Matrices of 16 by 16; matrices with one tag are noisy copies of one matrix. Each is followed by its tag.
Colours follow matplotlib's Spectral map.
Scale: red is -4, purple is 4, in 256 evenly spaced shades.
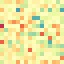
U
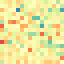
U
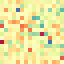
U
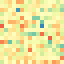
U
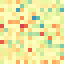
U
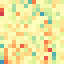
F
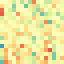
F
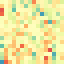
F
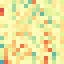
F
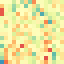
F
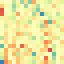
F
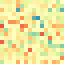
U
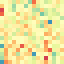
F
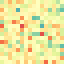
U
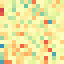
F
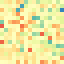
U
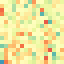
F
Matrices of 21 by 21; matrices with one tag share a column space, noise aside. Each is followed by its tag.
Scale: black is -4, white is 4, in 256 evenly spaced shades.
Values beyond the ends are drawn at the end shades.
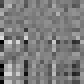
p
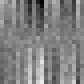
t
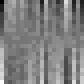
t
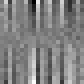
t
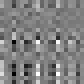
p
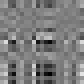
p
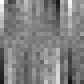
t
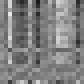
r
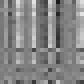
r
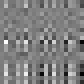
p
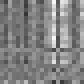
r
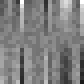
t
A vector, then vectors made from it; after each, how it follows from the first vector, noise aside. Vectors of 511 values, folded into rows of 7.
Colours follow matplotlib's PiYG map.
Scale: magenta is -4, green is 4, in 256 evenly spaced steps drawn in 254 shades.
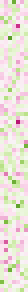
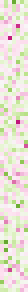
sign-scrambled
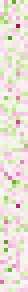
sign-scrambled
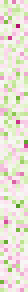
sign-scrambled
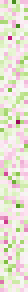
sign-scrambled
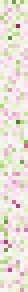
sign-scrambled
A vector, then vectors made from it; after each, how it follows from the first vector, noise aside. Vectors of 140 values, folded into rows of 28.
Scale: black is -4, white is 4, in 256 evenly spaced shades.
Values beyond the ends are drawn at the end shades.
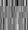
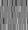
partly zeroed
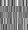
sign-scrambled
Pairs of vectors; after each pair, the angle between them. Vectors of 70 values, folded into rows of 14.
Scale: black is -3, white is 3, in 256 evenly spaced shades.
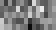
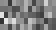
partly opposed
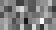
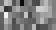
partly aligned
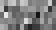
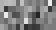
nearly parallel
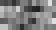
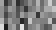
orthogonal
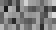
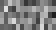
nearly opposite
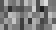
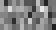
nearly opposite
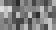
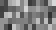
orthogonal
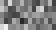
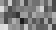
nearly parallel
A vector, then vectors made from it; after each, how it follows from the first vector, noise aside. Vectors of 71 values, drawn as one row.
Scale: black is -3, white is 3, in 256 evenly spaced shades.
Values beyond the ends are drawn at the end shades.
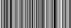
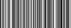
negated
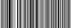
wrapped around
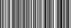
negated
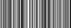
wrapped around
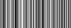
wrapped around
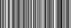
negated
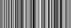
wrapped around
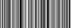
wrapped around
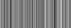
shrunk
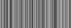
shrunk
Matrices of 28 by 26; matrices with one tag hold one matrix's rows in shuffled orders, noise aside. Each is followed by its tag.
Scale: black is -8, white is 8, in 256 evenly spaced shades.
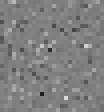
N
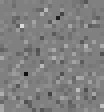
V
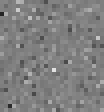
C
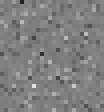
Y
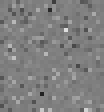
N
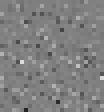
V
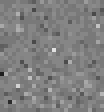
C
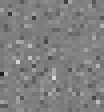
C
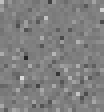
V
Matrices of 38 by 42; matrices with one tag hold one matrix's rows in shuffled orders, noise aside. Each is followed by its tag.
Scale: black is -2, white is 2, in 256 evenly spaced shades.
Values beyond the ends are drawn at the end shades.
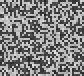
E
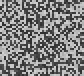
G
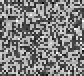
E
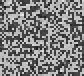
E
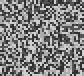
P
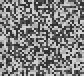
G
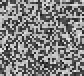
P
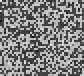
E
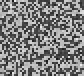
P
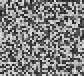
P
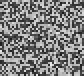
E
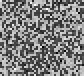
G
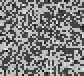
P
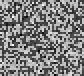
E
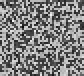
G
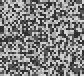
E
